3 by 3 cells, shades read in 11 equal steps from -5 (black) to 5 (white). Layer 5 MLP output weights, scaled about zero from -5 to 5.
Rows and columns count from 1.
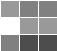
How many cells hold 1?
3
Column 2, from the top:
0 1 -2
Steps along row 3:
down same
